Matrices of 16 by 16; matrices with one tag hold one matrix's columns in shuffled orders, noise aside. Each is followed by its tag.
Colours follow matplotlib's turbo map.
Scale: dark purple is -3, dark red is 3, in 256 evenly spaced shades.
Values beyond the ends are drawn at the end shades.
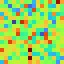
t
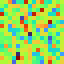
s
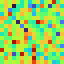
t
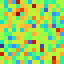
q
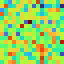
t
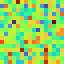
t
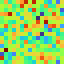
s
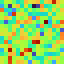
t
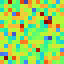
s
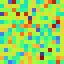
s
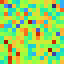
t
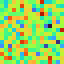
q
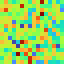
q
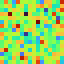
s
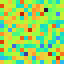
q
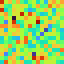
s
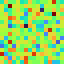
q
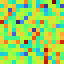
t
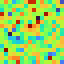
s
